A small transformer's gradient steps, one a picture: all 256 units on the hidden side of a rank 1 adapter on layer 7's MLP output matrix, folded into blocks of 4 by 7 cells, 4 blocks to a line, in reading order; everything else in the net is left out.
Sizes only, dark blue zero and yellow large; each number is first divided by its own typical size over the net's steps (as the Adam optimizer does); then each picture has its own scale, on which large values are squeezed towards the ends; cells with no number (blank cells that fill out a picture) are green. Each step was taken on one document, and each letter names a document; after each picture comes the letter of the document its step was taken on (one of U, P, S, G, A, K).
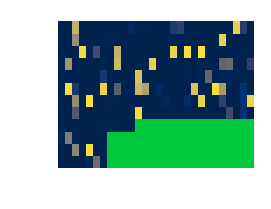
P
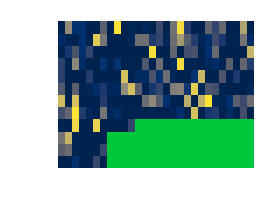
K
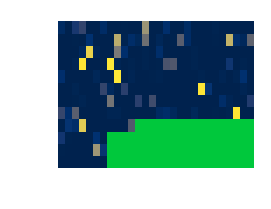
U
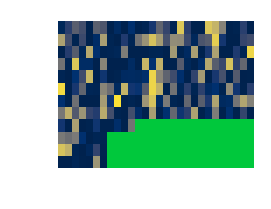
K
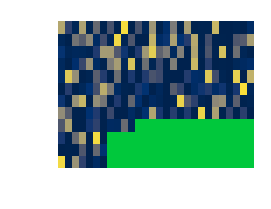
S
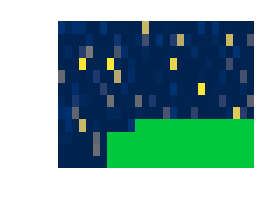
U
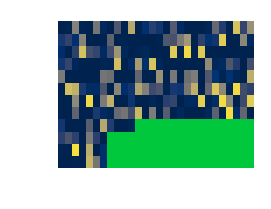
P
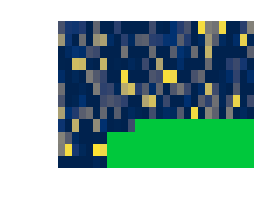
K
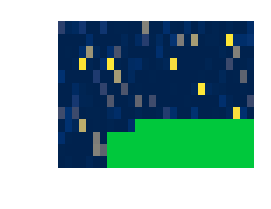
U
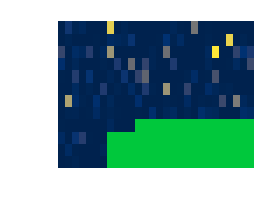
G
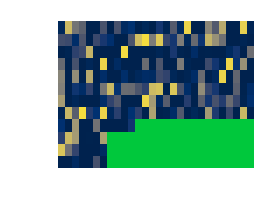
K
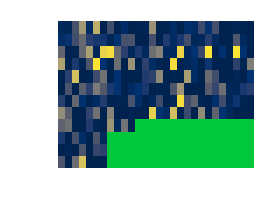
S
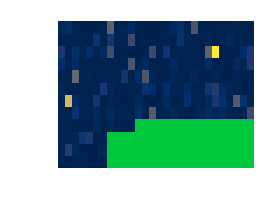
G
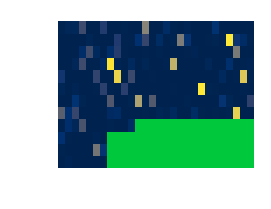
U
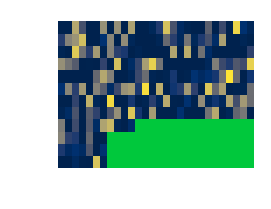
P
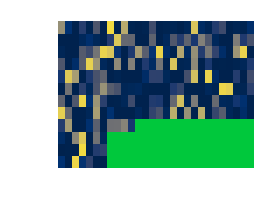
S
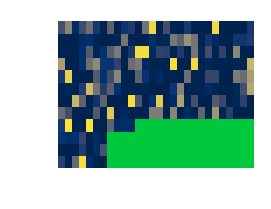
S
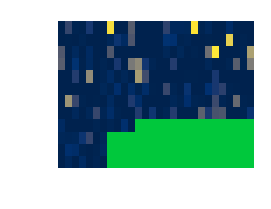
G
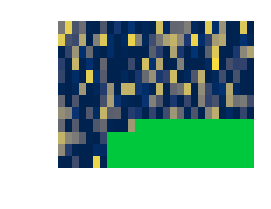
K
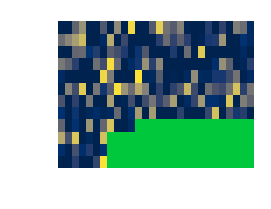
P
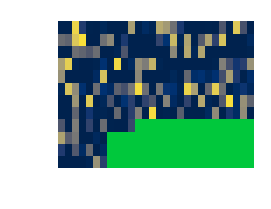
P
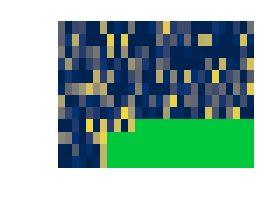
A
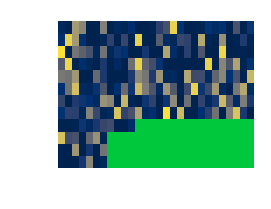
A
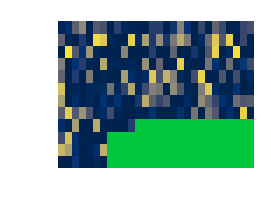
K
